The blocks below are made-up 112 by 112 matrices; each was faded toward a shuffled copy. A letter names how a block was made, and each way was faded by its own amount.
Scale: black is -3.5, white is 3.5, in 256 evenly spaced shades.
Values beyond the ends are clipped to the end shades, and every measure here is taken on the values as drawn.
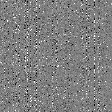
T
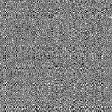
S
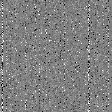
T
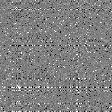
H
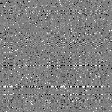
H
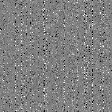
T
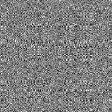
S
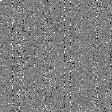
T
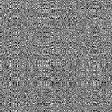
S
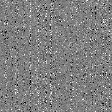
T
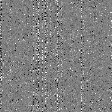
T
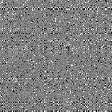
H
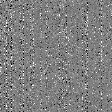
T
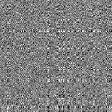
S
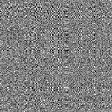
S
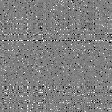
H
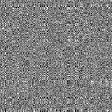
S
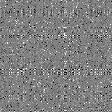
H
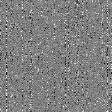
T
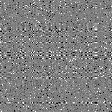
H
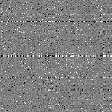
H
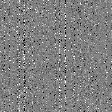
T
